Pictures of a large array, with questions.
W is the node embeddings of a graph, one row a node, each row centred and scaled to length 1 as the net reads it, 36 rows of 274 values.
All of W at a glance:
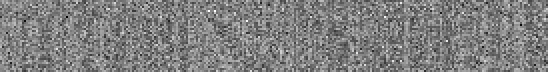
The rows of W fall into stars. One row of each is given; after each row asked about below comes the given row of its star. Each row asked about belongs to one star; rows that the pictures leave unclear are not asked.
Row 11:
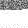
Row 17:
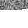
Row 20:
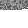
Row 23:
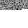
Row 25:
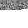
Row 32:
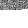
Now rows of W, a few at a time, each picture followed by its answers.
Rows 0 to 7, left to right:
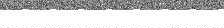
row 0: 20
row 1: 11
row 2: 17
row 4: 17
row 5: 25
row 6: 20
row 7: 17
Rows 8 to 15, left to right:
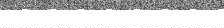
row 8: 23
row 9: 25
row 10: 25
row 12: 11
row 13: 17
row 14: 23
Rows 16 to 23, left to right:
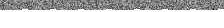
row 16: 11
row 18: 25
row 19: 32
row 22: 17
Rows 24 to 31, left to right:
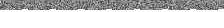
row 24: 25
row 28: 32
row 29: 32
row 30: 11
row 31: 20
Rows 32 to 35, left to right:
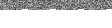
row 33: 32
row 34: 17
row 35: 25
